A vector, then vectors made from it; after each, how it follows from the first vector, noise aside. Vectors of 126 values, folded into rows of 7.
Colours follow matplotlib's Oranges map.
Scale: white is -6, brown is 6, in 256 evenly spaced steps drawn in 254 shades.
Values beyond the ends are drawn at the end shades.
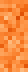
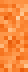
negated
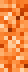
scaled up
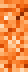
scaled up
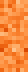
wrapped around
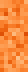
wrapped around
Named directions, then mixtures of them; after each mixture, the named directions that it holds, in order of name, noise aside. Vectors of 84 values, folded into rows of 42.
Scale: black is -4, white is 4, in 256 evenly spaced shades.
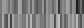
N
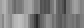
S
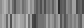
N, S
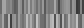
N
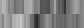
S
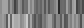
N, S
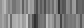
N, S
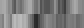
S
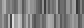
N, S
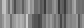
N, S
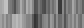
N, S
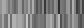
N, S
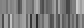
N, S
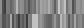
N, S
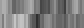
S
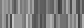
N, S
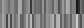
N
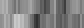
S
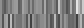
N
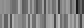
N
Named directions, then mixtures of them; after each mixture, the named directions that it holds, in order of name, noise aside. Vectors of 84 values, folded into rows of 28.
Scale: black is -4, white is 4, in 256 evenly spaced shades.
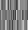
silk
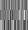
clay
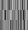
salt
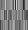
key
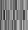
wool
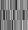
silk, wool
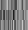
clay, silk, wool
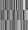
key, wool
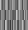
clay, salt, silk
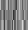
clay, silk, wool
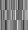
key, silk, wool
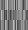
clay, key, silk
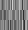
clay, salt, wool
